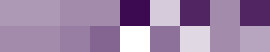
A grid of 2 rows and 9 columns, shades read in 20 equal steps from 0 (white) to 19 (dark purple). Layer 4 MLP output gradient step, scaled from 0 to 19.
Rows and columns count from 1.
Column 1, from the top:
8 9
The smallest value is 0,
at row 2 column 5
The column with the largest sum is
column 9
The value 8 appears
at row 1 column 1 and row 1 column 2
